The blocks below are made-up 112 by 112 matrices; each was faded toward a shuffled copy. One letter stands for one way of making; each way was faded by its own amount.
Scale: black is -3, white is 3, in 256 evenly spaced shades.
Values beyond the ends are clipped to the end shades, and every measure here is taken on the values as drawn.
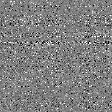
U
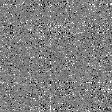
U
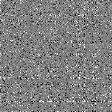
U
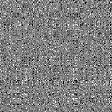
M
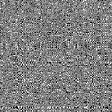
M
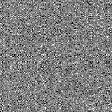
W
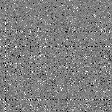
U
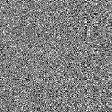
W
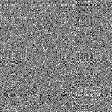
W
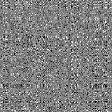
M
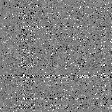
U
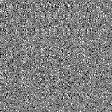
W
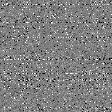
U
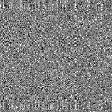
W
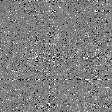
U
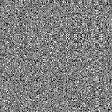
W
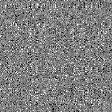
W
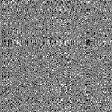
M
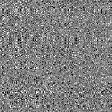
M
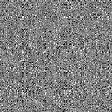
W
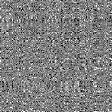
M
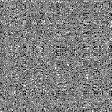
W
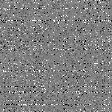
U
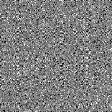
W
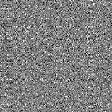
W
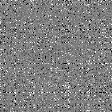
U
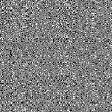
M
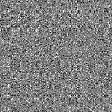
W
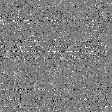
U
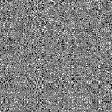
W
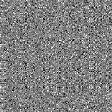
W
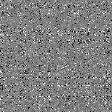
U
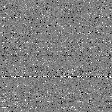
U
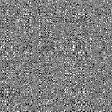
M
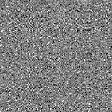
W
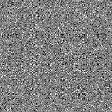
W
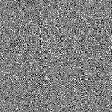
W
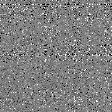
U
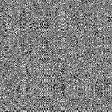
W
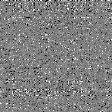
U
